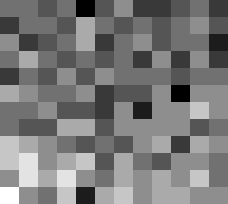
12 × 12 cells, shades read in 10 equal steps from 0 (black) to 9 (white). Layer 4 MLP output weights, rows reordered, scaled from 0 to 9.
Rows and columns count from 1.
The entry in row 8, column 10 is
5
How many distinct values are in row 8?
4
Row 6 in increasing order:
0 2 3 3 4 4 5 5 5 5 5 6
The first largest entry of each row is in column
7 5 5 2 4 1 11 4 1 2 2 1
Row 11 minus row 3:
0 6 3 4 -1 2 2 0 3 1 3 3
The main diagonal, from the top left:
4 4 3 3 3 2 5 5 6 5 7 5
